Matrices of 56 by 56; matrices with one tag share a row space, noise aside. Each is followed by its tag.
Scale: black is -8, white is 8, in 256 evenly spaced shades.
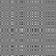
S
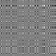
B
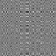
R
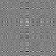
R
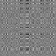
R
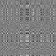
R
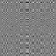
R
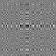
R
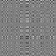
R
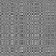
S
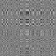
R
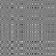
S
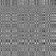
B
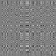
R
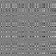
B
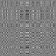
R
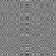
R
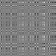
B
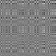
B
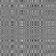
S
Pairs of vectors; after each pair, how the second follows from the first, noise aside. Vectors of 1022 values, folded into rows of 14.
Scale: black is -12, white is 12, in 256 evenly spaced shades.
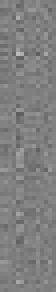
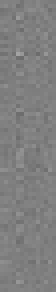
shrunk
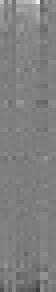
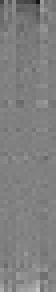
negated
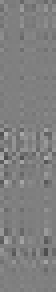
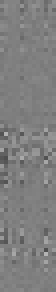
sign-scrambled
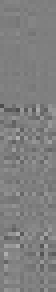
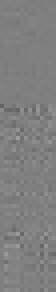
shrunk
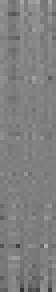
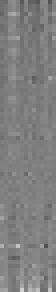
negated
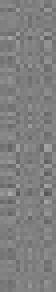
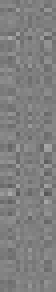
copied
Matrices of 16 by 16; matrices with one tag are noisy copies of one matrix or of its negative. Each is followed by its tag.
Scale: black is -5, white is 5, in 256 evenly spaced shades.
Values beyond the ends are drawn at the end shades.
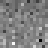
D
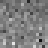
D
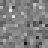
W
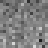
D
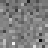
D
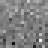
D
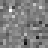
W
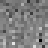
D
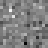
W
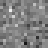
W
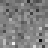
D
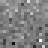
D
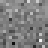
D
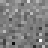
D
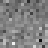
D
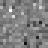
W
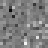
W
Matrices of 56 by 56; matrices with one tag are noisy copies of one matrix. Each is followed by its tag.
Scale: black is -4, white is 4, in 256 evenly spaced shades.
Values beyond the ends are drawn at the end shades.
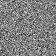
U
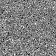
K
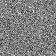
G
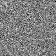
U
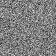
G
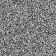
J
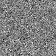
K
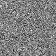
U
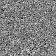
K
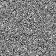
U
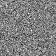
U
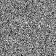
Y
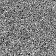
K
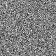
U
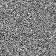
U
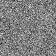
G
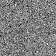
J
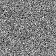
K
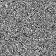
U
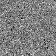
K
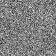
G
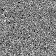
K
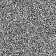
J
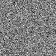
J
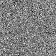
J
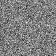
Y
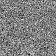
K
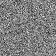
J
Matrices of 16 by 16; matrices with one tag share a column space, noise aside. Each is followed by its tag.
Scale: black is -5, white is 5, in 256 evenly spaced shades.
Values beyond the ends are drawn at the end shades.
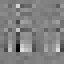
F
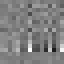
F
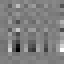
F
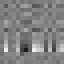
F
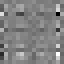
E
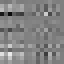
E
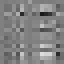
E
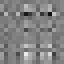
E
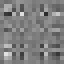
E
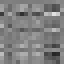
E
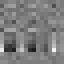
F
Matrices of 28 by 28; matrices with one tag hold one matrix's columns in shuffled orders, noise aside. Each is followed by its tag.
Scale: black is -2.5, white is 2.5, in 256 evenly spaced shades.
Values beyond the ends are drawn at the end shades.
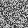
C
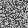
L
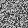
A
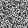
C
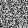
L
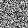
A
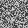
C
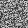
A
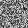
L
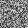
A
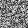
L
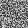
C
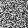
A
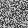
C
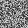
C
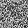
C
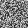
C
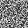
C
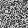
L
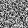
C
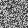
L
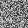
C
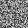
A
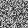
C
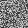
A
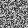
L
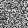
A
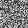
L
